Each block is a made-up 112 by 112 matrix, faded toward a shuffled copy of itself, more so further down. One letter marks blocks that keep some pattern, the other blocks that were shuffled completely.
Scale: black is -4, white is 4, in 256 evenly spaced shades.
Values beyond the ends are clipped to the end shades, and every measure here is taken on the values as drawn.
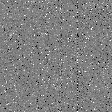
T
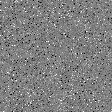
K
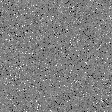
K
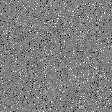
T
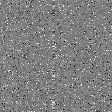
T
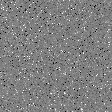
K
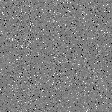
T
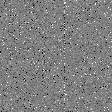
T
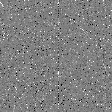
T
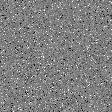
K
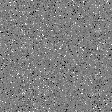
T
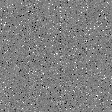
T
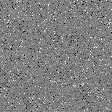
K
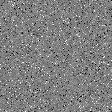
T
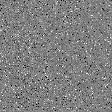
T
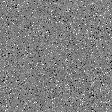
T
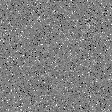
T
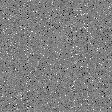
T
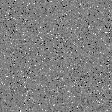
T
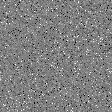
K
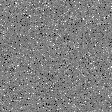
K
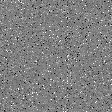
T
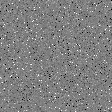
K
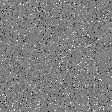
T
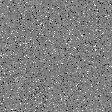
T
